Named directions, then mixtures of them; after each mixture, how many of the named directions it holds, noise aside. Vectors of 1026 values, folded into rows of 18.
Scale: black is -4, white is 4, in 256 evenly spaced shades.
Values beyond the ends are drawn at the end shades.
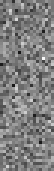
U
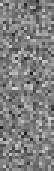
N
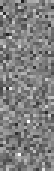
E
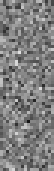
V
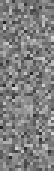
two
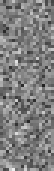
one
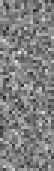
two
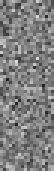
two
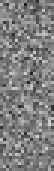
one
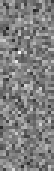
two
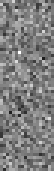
three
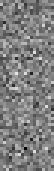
three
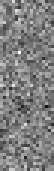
three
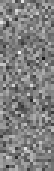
two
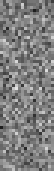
three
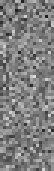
two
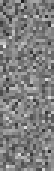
three
